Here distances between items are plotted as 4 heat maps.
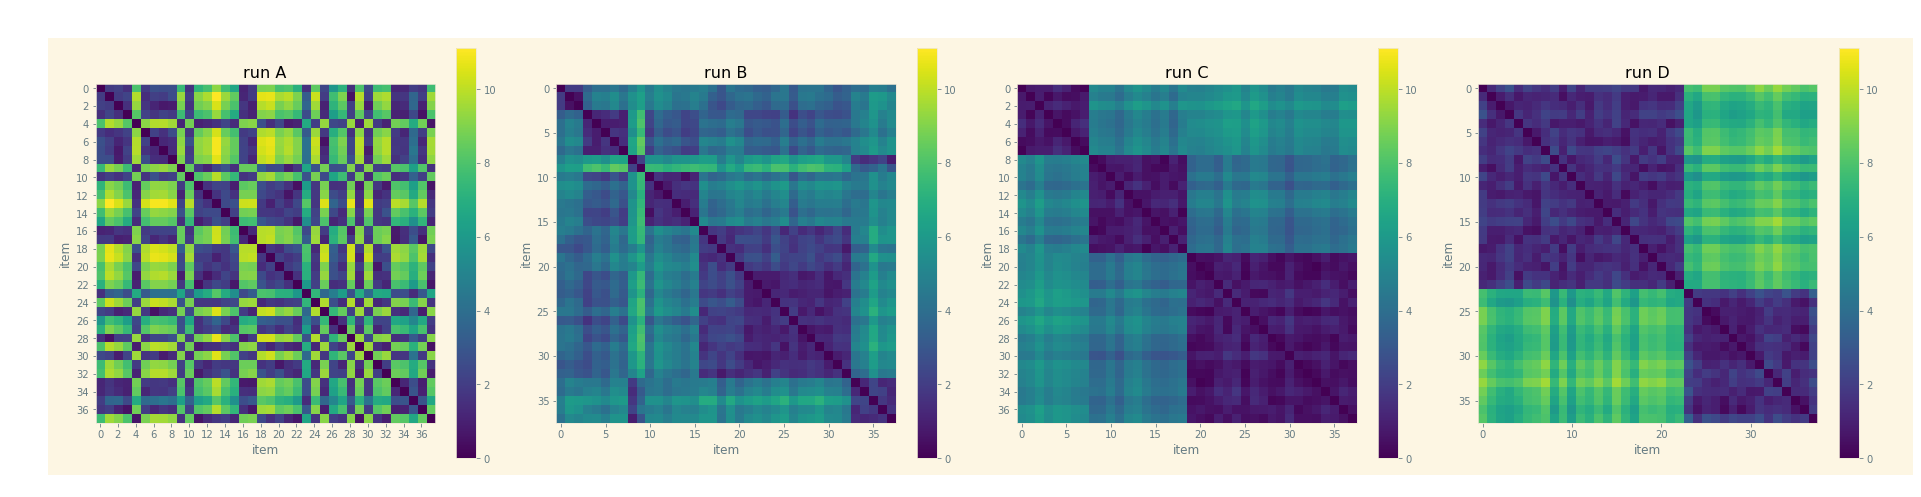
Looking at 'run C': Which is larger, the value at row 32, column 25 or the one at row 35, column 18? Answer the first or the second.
the second
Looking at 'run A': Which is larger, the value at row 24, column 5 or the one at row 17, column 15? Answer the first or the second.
the first
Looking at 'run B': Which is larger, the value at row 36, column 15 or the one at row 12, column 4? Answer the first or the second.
the first
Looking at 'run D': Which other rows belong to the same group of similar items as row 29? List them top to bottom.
23, 24, 25, 26, 27, 28, 30, 31, 32, 33, 34, 35, 36, 37
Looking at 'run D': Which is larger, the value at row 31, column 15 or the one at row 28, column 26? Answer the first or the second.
the first
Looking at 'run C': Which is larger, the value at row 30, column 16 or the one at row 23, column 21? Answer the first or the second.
the first
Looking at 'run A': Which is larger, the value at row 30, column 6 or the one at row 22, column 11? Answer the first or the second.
the first
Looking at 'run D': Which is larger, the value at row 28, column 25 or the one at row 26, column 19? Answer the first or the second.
the second
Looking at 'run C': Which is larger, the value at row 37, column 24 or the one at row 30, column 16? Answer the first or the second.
the second
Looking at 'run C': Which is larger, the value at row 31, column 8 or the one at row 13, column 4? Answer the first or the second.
the second
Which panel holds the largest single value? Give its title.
run A
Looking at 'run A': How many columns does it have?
38
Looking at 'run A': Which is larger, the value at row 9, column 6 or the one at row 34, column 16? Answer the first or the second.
the first
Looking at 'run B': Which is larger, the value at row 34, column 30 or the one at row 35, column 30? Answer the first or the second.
the second
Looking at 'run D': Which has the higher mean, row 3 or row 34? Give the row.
34
